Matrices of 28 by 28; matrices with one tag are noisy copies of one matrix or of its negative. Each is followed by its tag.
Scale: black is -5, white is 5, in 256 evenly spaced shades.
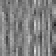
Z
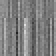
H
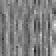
Z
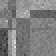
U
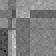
U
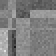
U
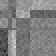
U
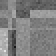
U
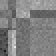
U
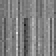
H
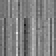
H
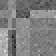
U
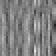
Z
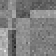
U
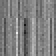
H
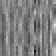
Z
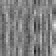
Z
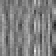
Z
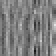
Z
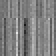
H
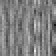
Z
